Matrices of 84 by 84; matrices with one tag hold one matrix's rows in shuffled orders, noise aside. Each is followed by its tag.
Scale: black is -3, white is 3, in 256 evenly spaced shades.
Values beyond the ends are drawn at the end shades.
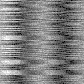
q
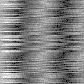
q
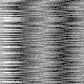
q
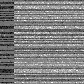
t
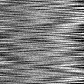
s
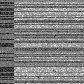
t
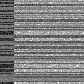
t
